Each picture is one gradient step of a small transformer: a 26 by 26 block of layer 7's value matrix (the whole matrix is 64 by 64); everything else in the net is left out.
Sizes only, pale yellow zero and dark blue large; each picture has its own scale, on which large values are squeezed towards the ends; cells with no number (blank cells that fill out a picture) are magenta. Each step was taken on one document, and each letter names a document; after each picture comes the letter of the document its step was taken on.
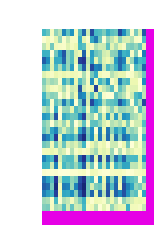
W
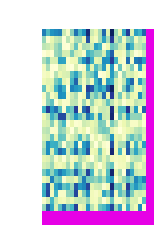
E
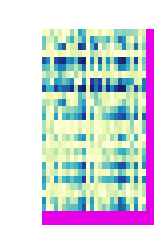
W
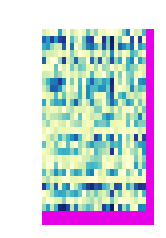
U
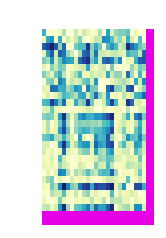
U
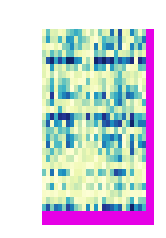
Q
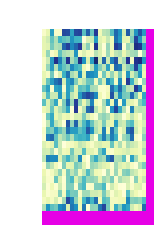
E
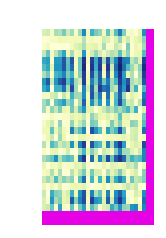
W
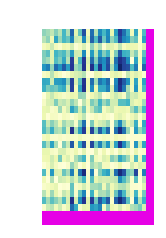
W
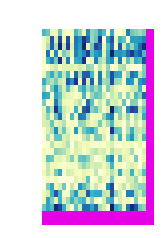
E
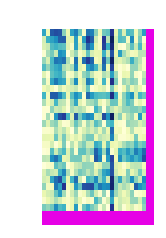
U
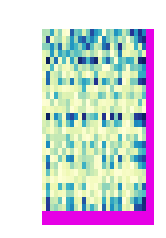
Q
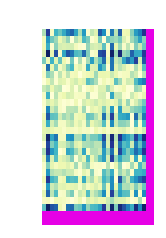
Q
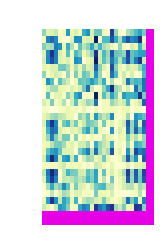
E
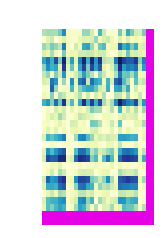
W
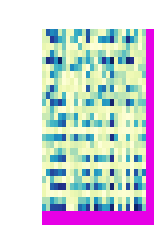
U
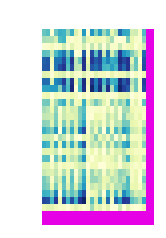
W
